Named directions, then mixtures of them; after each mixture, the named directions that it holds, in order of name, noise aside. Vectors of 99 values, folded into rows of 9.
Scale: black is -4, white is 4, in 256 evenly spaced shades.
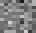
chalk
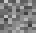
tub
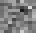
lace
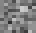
chalk, lace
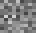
tub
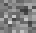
chalk, lace, tub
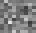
chalk, lace, tub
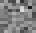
lace, tub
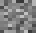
chalk, tub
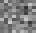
chalk, lace, tub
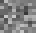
lace, tub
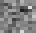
lace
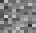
tub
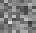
chalk, lace, tub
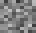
chalk, tub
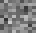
chalk, lace, tub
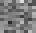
chalk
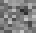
lace, tub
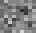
lace, tub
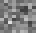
chalk, lace, tub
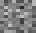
chalk, tub
